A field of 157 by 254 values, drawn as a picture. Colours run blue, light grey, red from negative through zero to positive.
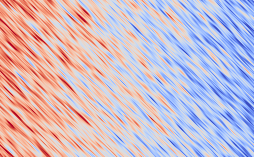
Grain: diagonal, down to the right. Histogram: bell-shaped. Odd rows or columns: none. Slope: up to the left. Average level on the scale: 50%.
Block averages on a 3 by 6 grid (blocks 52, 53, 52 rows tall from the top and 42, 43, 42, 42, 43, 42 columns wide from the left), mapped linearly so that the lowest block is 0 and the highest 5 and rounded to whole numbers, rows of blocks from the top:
543210 | 543210 | 543210
